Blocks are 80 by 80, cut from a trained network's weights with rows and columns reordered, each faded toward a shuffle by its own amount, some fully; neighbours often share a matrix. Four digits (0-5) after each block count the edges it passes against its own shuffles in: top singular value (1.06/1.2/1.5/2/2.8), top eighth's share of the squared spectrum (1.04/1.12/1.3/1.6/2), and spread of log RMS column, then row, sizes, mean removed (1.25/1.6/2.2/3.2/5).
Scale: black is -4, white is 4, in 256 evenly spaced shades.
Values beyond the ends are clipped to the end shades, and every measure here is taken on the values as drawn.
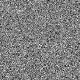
2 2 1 1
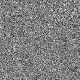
2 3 1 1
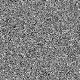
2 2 0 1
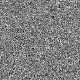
1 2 1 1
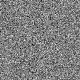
1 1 0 0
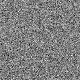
2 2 0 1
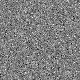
0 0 0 0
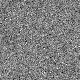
0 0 0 0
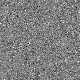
0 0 0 0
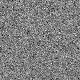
0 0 0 0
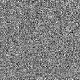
3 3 1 2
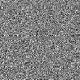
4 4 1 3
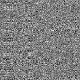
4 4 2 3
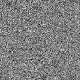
2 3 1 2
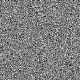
2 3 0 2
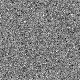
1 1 0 0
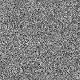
3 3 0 2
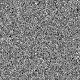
2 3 1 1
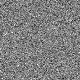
2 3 0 1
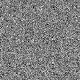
2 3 1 1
